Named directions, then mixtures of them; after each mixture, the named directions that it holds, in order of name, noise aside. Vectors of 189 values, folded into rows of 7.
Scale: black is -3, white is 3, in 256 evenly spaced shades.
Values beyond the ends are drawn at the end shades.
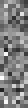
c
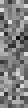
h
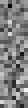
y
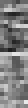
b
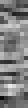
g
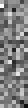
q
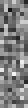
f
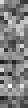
g, h, q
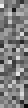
q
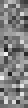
c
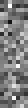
g, h, y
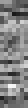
g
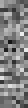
c, g, q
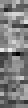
b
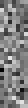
f, q, y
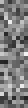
g, h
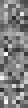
c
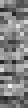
g, q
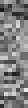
g, h, y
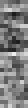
b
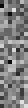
q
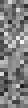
h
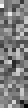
q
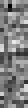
b, f, y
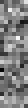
f, g, h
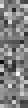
h, q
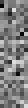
q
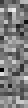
f, g, q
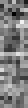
b, f, g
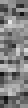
c, g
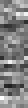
g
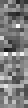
b, c, g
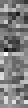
b, c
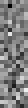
y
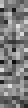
g, q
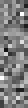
c
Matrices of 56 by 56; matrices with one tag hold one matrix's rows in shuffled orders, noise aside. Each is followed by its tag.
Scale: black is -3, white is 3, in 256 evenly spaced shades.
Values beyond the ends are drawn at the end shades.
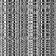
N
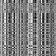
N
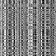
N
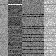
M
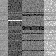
M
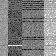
M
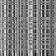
N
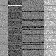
M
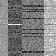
M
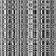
N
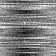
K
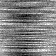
K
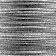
K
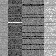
M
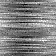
K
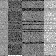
M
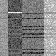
M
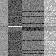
M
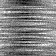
K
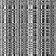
N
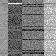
M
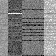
M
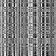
N
